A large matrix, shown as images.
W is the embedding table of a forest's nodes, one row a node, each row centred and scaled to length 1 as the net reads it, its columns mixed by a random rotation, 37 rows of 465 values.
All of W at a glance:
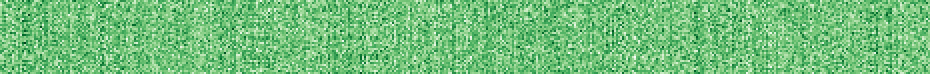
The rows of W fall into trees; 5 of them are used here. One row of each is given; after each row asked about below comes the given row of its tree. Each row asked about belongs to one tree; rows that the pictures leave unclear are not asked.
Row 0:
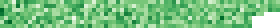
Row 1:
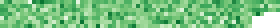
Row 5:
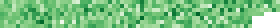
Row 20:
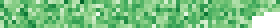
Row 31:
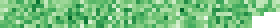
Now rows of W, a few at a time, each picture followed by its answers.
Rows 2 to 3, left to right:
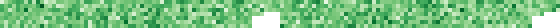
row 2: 31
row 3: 31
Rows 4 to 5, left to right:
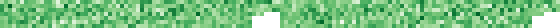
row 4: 5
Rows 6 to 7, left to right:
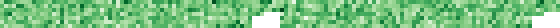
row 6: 1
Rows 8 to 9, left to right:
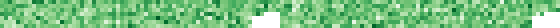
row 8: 1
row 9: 5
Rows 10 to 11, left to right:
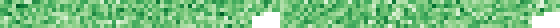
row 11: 31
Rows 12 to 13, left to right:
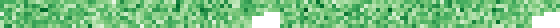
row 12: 20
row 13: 31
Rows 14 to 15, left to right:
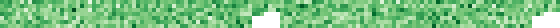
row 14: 1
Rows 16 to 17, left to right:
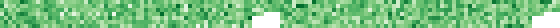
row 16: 20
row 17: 1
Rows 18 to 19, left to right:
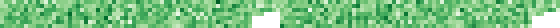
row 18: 31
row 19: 31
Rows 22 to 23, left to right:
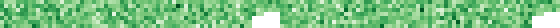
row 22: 20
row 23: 5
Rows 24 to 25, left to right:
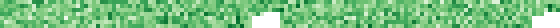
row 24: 1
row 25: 0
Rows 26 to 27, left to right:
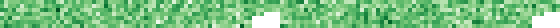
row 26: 20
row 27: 31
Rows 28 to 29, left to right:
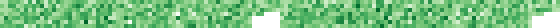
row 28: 31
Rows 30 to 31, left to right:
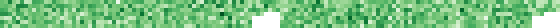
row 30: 1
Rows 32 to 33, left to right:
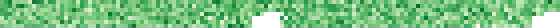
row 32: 1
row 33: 20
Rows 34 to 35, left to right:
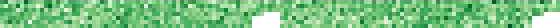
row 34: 0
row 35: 1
